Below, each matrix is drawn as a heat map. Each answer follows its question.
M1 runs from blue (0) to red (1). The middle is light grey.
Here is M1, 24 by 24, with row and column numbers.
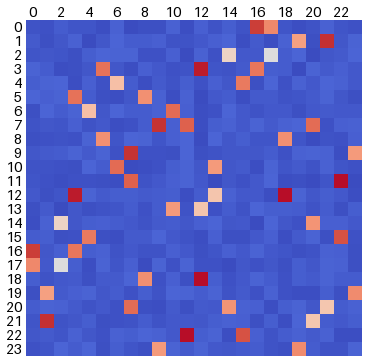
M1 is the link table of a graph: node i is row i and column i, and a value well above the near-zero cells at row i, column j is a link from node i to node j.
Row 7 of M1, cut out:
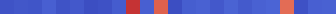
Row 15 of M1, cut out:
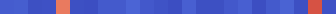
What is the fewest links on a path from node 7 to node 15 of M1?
3
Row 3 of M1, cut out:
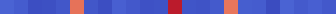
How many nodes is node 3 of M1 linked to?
3
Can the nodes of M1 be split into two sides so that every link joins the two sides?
no
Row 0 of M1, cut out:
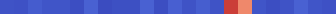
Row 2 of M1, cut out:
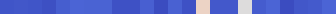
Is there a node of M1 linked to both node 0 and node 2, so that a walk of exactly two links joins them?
yes
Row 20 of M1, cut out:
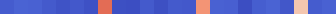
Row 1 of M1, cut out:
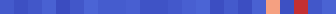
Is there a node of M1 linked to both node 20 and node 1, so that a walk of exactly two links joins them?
yes
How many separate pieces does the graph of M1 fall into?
1
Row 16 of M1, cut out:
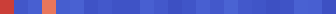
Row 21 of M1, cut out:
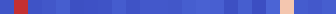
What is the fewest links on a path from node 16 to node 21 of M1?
6
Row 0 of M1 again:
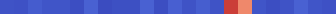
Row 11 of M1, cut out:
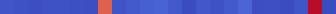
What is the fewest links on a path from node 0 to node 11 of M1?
6
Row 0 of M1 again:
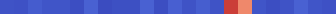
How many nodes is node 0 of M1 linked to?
2
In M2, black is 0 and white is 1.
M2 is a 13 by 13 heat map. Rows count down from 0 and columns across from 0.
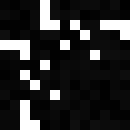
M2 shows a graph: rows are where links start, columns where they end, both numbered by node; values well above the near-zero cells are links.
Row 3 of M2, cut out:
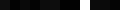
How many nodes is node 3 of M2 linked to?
2
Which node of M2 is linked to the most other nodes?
node 2
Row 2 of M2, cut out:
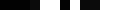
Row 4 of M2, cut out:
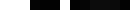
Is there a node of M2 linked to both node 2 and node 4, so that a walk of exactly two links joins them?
no
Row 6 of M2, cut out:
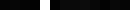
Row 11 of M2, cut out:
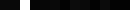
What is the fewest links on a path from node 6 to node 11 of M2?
3
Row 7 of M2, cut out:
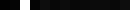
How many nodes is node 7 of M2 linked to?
1
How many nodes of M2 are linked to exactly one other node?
8
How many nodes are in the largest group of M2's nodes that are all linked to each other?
2
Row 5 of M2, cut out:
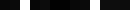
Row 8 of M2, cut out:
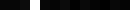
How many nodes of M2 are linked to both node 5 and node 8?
0
